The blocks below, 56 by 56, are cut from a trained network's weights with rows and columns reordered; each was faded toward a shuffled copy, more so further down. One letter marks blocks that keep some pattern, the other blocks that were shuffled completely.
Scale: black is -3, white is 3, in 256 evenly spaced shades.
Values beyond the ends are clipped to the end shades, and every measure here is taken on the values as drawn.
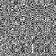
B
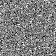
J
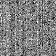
B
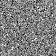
J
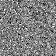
J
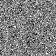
J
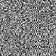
B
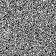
J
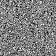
J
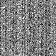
B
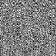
B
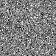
J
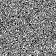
J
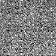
B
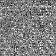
B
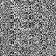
B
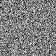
J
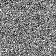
J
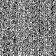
B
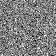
J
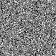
J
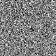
B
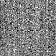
B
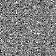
B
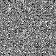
B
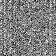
B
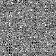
B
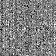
B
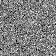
J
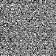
B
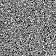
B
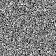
J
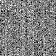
B
